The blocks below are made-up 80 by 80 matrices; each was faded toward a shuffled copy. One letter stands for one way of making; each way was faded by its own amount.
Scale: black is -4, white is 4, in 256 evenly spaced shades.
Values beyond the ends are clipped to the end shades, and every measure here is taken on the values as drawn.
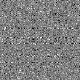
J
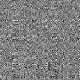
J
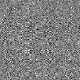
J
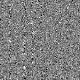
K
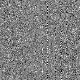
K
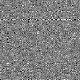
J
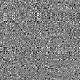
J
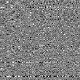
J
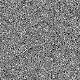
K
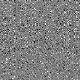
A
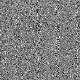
K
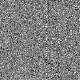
K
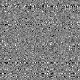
J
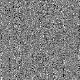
K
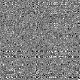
J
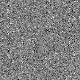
K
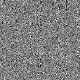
K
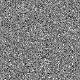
K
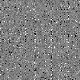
A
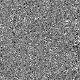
K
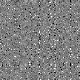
A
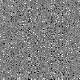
A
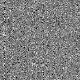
K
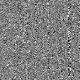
K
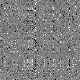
A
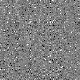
A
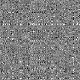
J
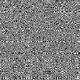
J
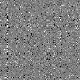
A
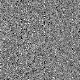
K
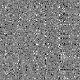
A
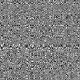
J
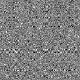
J
